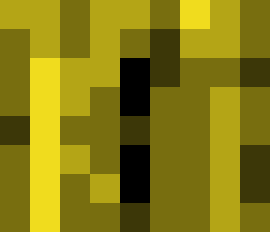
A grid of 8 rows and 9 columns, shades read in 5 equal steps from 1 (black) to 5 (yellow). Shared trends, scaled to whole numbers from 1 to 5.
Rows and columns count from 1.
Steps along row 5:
up down same down up same up down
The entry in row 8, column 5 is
2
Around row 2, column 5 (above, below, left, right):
4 1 4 2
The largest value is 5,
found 7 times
